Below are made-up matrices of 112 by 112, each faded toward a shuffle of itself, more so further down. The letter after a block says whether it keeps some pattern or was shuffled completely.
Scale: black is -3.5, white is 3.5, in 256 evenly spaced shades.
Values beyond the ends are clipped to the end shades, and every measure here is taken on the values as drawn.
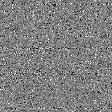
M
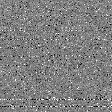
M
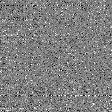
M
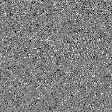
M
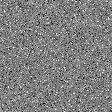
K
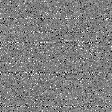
M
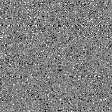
M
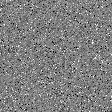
K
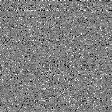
M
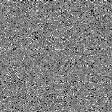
M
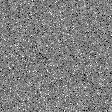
K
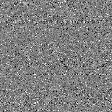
M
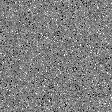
K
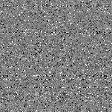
M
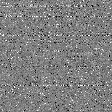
M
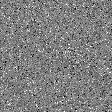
K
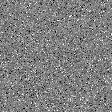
K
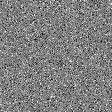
K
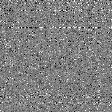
M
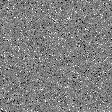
K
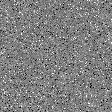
K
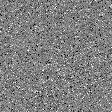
K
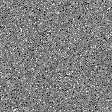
K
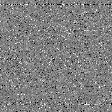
M
